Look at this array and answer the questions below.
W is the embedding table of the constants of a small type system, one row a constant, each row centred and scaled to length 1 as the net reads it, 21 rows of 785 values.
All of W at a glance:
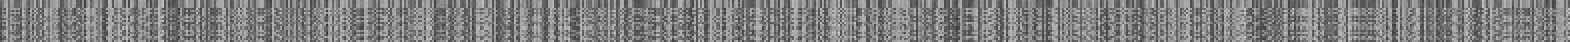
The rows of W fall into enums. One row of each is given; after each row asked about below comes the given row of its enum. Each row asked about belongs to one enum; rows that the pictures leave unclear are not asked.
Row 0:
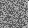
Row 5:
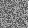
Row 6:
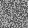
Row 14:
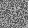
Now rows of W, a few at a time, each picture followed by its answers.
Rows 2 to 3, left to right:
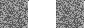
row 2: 0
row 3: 0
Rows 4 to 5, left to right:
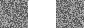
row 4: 6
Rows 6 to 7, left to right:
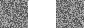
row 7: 5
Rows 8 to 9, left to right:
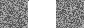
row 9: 14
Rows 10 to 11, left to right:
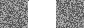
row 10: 0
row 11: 6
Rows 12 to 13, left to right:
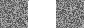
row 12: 5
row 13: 14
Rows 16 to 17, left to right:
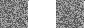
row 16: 5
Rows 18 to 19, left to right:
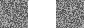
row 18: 6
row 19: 14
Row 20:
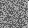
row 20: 0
